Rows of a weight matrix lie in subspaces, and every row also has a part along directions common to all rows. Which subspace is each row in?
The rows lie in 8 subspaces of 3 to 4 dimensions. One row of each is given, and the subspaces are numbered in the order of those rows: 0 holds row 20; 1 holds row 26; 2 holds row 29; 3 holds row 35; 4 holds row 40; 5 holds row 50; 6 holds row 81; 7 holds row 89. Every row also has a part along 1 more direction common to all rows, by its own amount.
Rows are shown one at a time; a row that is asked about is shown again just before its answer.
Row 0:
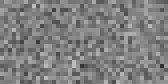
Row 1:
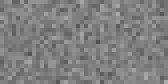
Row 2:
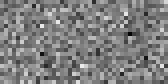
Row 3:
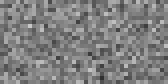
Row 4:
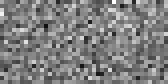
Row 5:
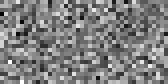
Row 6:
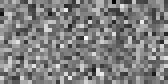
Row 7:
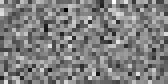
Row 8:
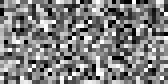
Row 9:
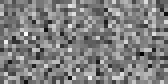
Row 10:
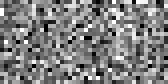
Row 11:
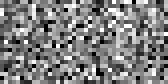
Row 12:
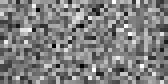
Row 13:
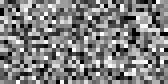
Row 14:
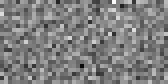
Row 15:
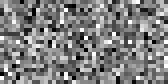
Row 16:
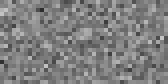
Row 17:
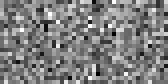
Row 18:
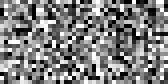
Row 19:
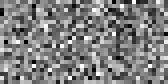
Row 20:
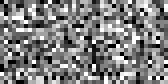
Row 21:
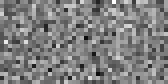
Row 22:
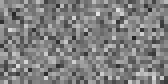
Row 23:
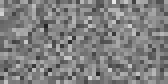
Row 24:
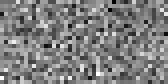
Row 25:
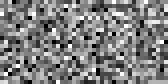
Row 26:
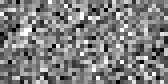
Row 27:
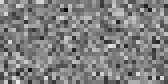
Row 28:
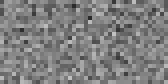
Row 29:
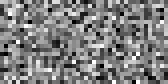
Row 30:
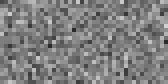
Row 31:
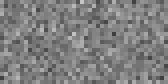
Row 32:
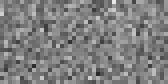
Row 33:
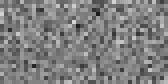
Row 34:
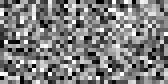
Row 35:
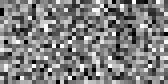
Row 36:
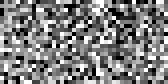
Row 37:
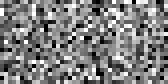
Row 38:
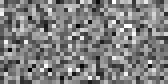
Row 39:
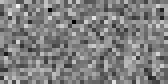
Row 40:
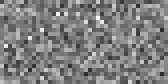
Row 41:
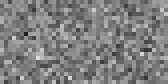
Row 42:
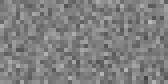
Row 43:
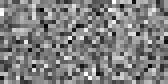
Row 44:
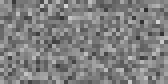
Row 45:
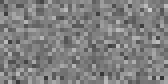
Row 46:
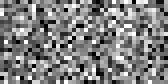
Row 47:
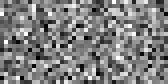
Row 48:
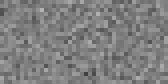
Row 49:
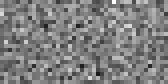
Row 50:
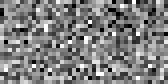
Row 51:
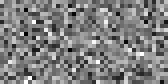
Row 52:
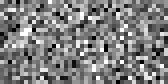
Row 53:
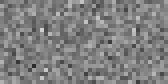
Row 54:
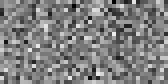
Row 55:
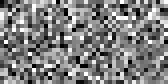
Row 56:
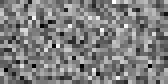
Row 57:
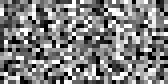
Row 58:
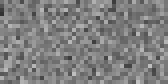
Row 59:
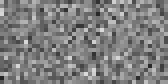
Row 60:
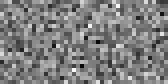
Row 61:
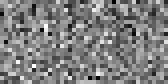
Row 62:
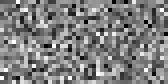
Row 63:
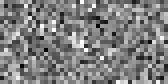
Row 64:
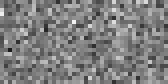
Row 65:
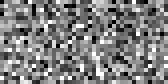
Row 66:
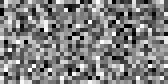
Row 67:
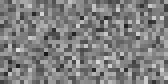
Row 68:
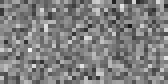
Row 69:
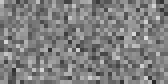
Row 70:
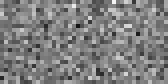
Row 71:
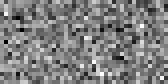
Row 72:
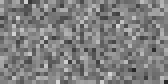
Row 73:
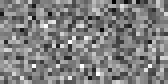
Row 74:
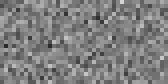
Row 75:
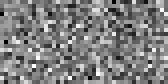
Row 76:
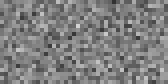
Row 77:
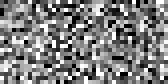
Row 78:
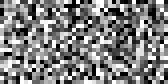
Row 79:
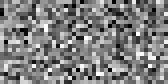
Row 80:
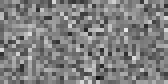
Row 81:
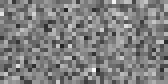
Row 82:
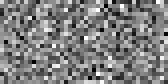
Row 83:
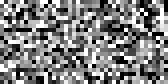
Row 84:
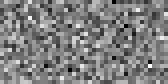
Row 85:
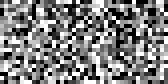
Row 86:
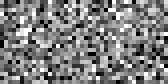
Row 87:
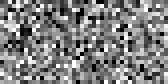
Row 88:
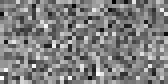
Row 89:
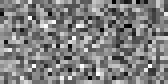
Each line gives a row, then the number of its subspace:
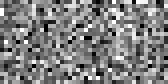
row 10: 2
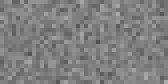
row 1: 3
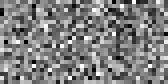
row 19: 3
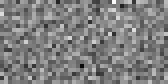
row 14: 5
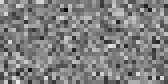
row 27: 0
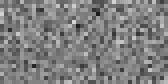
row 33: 0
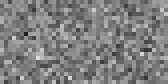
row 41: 5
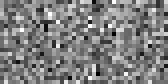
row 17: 1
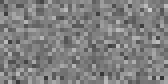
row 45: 0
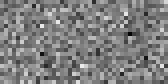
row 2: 1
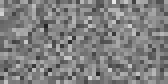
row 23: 0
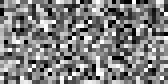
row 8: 7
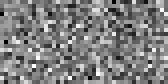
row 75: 5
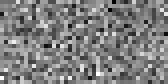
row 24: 2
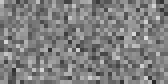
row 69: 6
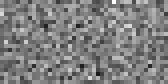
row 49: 7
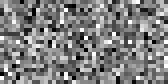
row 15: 7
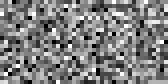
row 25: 6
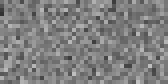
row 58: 4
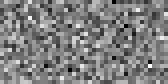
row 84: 7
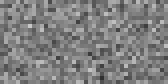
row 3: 2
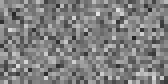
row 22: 0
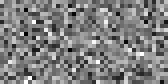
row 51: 5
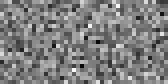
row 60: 3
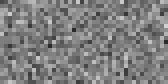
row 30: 4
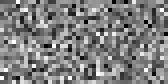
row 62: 2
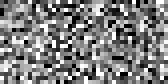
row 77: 1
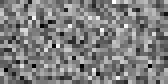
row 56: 7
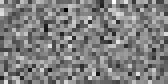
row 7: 0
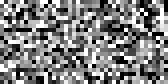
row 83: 0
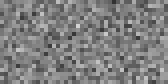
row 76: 6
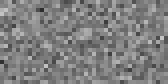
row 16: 4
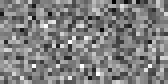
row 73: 7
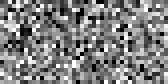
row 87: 1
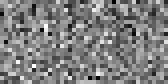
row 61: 4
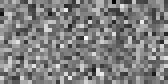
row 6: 6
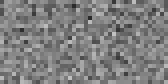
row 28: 3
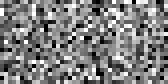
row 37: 2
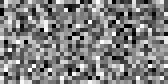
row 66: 7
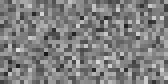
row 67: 6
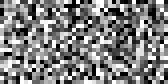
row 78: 6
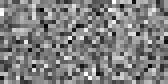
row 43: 4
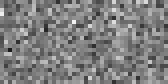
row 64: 2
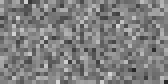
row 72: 3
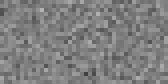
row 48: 4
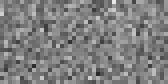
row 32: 4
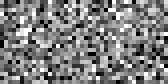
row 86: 1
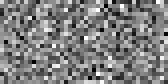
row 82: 3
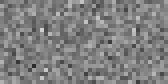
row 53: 4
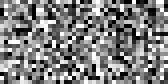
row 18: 0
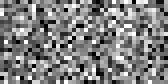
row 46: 5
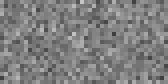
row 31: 7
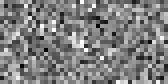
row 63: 7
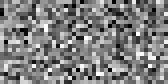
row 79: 5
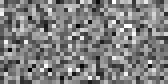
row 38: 7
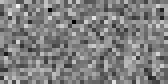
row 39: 2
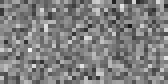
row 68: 2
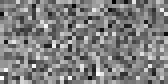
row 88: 2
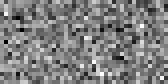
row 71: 0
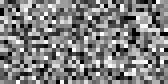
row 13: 3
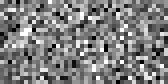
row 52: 1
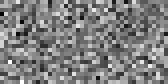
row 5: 1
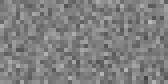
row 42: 6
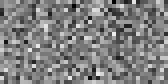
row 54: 3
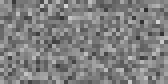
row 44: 6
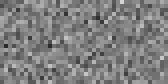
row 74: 4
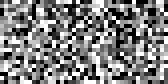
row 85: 6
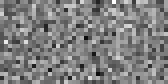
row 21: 4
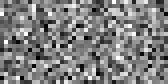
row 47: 5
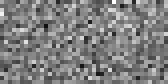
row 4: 5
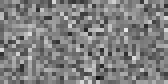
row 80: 2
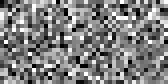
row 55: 4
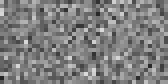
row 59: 4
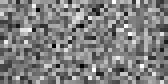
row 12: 1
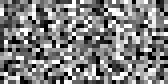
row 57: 5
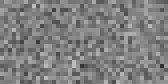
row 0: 1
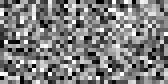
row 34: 1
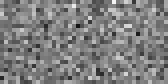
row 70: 3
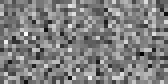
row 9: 5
